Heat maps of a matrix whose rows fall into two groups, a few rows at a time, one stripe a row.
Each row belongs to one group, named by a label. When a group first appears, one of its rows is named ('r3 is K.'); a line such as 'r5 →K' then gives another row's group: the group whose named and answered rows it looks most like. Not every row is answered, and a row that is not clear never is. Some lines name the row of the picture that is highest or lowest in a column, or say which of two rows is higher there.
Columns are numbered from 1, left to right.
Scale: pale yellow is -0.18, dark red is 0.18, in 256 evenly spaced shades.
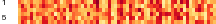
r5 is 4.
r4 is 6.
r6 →4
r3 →4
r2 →4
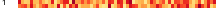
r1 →6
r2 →4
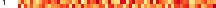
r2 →6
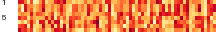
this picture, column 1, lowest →6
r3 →6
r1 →4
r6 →4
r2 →6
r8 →4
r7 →4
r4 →6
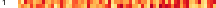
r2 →6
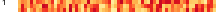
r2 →4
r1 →6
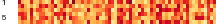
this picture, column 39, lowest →1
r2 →4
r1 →6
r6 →6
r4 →4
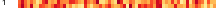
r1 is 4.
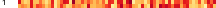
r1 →6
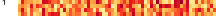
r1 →4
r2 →6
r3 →4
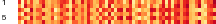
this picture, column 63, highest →1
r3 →6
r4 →6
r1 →6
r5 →6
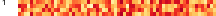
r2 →4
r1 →6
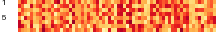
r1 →4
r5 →6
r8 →4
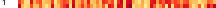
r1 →6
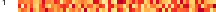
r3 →4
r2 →6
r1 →4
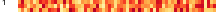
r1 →4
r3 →4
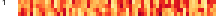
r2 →6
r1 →6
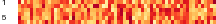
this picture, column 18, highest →6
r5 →6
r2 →4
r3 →6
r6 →4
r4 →6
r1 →6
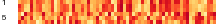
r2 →6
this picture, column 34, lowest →4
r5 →4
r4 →6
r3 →6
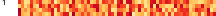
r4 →6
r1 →6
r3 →4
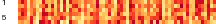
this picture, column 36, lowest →4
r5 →4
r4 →4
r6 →4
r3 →4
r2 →4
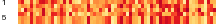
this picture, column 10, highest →1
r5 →6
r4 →4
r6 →6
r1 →4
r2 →6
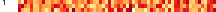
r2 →4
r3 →6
